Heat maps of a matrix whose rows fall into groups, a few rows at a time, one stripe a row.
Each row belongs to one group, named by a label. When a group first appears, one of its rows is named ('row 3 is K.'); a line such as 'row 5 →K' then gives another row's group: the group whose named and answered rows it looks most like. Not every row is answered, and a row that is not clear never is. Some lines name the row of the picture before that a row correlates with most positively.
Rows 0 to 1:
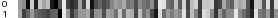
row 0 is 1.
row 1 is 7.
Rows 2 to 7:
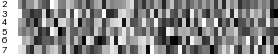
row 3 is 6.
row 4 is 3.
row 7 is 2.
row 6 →6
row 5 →7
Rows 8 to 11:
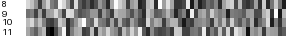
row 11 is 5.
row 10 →6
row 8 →2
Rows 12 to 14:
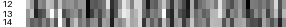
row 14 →7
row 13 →3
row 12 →3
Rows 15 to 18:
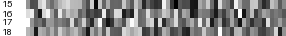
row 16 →2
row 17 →6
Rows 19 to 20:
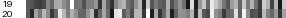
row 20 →7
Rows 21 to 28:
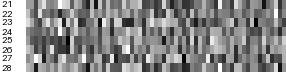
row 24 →7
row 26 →3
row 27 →6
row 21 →5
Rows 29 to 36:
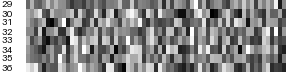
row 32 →1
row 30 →6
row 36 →6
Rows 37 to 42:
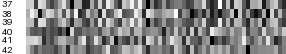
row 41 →6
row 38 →2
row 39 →5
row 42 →3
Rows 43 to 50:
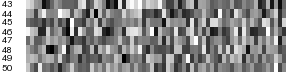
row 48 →5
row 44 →5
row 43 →6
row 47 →1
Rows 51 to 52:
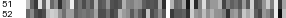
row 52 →1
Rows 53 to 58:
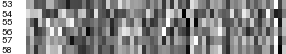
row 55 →1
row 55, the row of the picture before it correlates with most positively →51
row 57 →1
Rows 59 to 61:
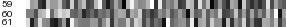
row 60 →1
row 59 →6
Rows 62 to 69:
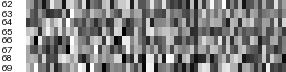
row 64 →1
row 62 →3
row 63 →5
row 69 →6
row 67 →7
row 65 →2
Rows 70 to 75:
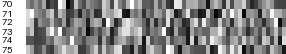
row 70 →7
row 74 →1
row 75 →2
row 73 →3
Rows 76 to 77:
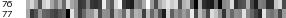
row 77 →7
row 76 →2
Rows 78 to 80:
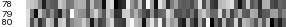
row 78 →6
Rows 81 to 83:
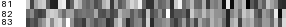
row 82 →1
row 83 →1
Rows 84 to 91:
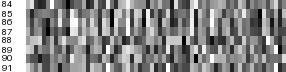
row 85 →7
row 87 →7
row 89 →5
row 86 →7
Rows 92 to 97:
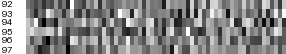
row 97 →3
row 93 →3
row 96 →7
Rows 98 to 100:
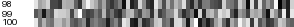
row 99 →1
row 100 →2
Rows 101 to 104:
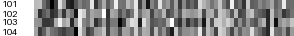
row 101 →3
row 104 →7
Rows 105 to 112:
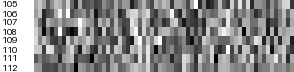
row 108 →3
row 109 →6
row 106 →3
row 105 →2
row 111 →1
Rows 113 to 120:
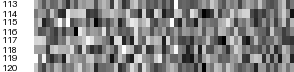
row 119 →6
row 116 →7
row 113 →5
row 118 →2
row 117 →6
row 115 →3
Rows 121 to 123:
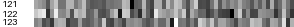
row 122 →2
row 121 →2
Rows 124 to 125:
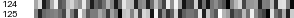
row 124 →2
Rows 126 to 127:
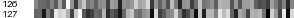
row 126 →7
